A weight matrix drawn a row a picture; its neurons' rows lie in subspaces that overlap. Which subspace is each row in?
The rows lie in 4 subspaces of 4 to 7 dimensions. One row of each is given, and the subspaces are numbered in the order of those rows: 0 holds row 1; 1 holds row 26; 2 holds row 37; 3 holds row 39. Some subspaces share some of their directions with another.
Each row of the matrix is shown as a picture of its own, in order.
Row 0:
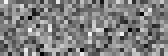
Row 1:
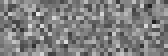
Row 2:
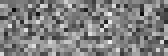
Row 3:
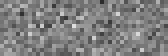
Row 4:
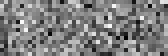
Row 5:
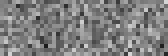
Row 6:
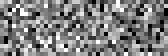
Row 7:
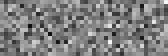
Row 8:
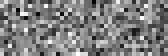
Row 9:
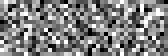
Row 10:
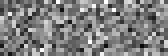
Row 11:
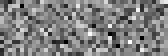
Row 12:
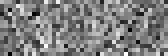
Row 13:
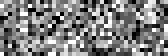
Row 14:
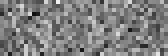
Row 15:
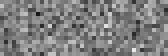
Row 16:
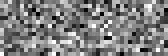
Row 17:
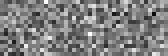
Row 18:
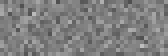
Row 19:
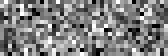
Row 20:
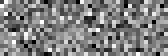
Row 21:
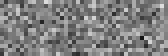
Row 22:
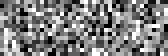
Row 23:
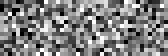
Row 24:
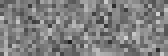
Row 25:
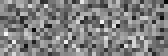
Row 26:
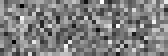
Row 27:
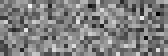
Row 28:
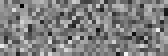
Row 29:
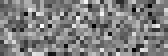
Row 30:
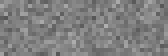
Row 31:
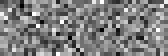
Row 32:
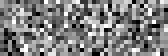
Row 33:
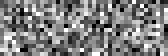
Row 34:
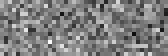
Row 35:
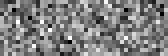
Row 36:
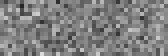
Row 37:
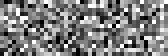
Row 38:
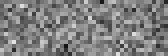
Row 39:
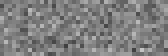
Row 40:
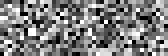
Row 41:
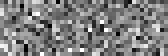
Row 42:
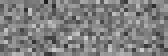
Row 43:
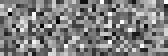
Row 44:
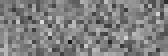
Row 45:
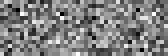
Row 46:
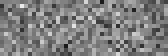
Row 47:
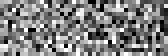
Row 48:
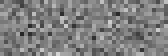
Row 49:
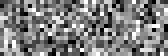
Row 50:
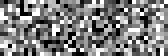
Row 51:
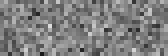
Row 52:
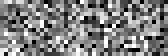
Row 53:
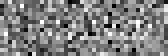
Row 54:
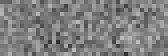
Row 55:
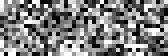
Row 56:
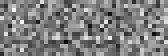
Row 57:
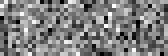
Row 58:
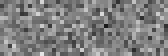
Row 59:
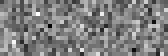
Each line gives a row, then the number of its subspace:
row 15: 3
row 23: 1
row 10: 1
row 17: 3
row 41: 2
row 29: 0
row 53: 0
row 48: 1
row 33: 3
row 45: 1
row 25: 2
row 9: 0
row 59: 1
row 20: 1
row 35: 0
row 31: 1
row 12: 2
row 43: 2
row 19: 1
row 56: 0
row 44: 0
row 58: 2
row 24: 0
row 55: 2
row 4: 0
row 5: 2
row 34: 2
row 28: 2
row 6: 2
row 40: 1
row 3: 1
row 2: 0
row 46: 1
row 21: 2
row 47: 2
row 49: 1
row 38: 1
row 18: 2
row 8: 2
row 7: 0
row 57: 0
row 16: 0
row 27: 0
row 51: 1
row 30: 1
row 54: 2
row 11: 0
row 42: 3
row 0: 1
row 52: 2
